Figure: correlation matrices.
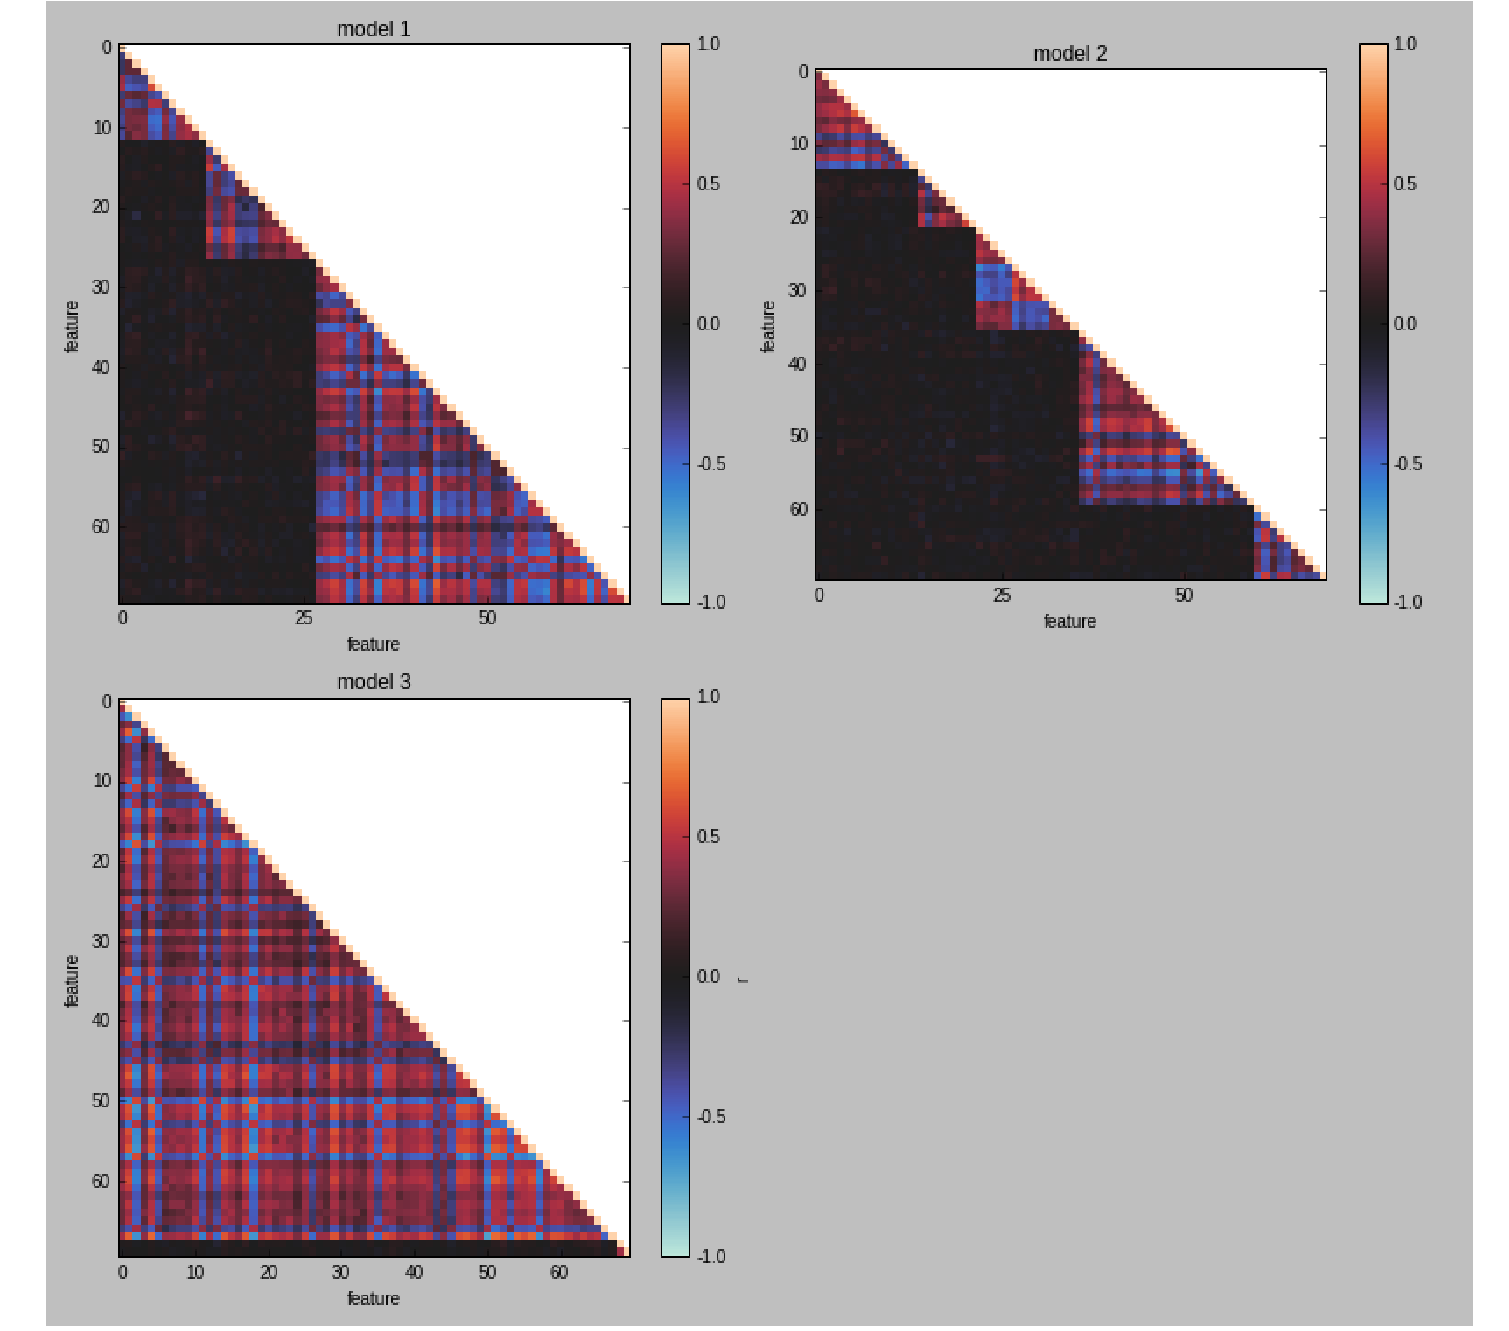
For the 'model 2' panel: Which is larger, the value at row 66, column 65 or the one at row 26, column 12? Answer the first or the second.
the first
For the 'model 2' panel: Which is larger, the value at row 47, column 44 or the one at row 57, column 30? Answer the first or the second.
the first
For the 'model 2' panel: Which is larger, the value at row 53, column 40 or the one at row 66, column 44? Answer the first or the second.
the second
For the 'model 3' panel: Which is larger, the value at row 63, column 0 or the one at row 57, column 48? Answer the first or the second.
the first
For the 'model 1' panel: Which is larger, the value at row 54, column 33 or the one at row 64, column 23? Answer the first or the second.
the first
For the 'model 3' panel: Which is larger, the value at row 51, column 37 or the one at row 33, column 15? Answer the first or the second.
the first
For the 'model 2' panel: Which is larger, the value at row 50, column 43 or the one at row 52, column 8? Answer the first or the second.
the second
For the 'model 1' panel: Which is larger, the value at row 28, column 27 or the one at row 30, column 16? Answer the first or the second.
the first
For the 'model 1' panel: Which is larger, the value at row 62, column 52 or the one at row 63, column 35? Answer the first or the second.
the first
